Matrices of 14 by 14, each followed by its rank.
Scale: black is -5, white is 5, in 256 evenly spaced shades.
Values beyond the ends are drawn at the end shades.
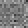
three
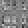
three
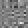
three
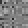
three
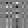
one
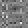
three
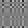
one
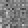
three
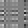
one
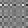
one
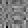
three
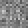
three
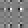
one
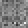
three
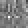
three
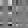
one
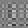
one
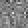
three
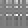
one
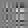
one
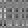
one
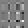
one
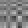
one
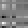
one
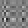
one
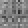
three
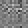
three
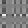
one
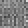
three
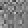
three
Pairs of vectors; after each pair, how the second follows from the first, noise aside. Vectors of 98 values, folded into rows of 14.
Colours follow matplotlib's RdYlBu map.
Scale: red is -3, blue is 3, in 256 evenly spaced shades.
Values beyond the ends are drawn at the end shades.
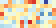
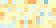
shrunk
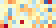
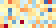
copied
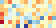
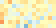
shrunk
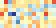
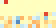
partly zeroed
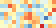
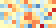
copied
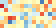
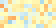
shrunk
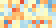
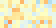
shrunk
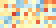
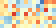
copied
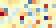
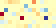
partly zeroed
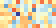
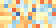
copied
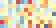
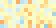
shrunk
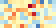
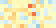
shrunk
